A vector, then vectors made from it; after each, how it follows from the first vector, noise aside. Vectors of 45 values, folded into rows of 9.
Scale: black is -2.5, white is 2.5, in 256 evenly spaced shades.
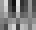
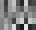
wrapped around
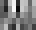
negated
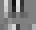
partly zeroed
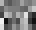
wrapped around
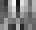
negated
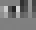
partly zeroed
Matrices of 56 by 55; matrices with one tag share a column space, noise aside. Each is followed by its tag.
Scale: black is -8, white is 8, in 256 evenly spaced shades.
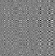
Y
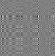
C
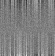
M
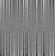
M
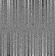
M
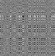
C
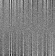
M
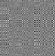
Y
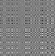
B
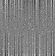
M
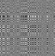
C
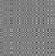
B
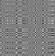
B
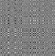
B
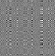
Y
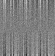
M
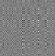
Y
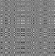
B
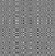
B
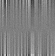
M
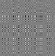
C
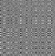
B
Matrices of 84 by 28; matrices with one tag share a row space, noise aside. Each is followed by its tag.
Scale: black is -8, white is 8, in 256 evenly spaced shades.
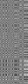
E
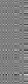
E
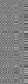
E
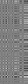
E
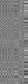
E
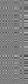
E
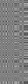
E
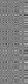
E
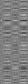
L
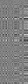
E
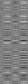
L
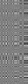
E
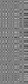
E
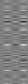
L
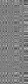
E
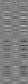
L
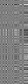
E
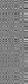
E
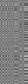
E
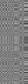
E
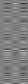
L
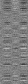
L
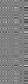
E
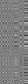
E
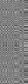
E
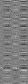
L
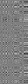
E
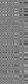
E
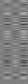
L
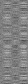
L
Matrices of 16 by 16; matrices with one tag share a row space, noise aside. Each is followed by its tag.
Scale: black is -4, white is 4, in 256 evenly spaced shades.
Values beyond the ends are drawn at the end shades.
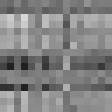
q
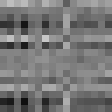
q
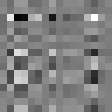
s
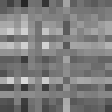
q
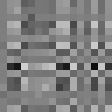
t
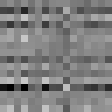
q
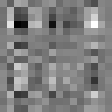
s
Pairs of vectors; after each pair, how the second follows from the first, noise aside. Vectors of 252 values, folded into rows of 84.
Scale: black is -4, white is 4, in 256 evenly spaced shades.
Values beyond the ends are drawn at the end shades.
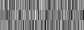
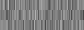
shrunk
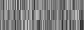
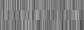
shrunk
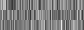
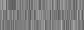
shrunk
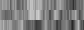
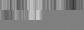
partly zeroed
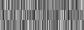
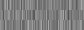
shrunk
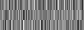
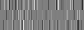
partly zeroed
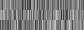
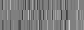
partly zeroed
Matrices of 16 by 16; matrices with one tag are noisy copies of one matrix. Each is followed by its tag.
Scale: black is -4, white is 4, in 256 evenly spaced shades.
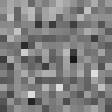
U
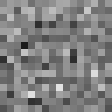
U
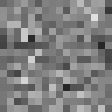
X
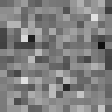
X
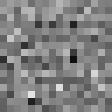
U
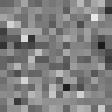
X
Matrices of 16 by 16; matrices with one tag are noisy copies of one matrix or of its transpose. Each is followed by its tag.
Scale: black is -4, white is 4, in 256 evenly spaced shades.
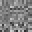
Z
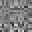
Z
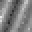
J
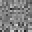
Z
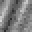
J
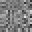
Z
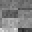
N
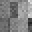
N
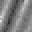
J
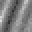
J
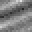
J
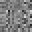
Z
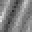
J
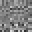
Z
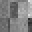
N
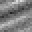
J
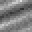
J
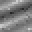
J
